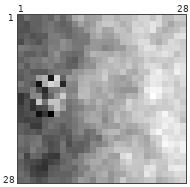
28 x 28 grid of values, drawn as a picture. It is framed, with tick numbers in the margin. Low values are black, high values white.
Overall the values sit about 60% of the way up the scale. The middle left is the roughest part. The field climbs toward the right. An odd patch, rougher than its surroundings, sits in the middle left.
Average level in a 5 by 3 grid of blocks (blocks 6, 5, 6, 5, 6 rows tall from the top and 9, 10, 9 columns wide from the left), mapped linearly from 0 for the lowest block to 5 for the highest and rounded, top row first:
135 | 135 | 135 | 025 | 035
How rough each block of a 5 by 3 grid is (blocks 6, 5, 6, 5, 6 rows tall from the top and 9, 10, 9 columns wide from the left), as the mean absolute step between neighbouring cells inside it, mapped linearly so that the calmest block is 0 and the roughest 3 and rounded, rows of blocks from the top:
000 / 100 / 300 / 000 / 000
